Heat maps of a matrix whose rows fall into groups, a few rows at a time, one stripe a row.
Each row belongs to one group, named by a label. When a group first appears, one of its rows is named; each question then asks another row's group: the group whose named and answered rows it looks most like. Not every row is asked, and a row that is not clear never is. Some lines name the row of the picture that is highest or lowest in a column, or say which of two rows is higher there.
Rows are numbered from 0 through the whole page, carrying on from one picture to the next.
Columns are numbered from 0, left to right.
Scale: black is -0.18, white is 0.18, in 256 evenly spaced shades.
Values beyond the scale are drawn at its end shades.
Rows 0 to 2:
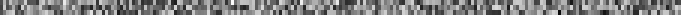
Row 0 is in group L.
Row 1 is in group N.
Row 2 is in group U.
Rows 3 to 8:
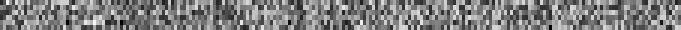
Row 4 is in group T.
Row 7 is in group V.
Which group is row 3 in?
L
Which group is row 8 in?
N
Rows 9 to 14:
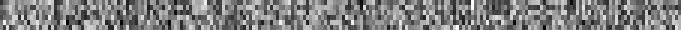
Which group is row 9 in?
U
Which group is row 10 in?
L
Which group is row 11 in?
U
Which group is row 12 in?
N
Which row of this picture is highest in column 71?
14
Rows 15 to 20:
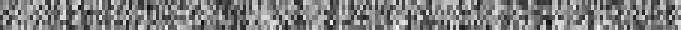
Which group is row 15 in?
T
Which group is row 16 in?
T
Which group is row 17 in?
N
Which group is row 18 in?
T
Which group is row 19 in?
N
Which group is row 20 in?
N
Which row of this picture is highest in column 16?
17
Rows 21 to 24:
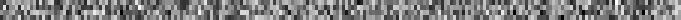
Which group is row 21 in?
U
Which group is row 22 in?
N
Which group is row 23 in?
V
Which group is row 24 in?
T
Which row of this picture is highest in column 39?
23
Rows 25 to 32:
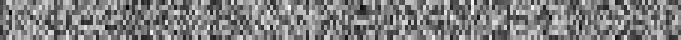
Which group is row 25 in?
L
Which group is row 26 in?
U
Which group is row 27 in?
V
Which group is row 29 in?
N
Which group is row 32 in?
L
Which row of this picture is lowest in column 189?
30
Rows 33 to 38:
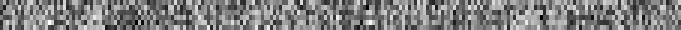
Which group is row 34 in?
T
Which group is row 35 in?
U
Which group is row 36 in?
V
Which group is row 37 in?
U
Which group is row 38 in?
V
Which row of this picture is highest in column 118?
34
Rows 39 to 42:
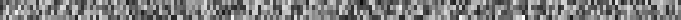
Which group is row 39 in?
U
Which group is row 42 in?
L
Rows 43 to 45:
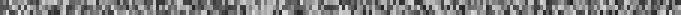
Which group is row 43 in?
L
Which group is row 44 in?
N
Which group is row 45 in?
T
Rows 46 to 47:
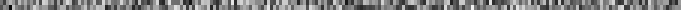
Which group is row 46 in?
L
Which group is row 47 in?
V
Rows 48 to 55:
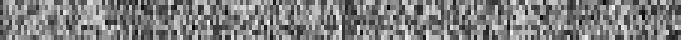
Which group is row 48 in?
U
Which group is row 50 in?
L
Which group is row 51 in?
V
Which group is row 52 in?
V
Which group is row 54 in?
L
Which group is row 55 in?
L
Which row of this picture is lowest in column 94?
53
